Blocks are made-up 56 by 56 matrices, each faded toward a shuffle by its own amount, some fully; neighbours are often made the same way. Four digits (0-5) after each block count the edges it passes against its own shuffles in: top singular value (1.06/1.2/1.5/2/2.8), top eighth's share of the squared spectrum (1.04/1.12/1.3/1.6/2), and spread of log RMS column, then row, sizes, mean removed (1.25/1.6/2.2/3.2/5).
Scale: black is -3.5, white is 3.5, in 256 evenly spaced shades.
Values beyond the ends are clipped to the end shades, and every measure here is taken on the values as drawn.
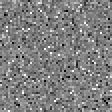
0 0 0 0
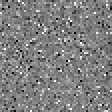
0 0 1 0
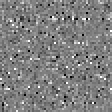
3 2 0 1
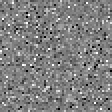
1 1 0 0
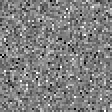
0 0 0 0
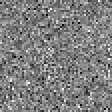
0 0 1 0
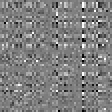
5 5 3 3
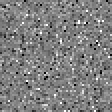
2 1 0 0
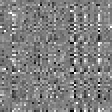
5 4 3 2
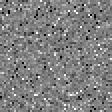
0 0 0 0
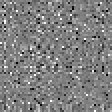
4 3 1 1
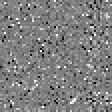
3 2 1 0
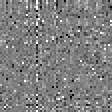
4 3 2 1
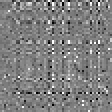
5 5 3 3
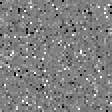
2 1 0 0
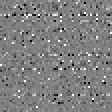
4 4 1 2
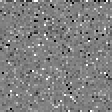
3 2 0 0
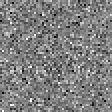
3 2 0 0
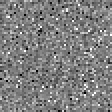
2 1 0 0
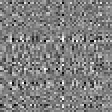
4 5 3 3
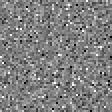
1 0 0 0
